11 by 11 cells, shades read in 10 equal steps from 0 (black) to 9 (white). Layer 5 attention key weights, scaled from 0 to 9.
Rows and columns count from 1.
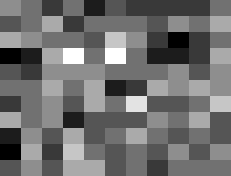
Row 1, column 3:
2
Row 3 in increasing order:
0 2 2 3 4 4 4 5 5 6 7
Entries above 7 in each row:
0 0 0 2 0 0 1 0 0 0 0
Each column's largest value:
6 6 6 9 6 9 8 6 5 6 7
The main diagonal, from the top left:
5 4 4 9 5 1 8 5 3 3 4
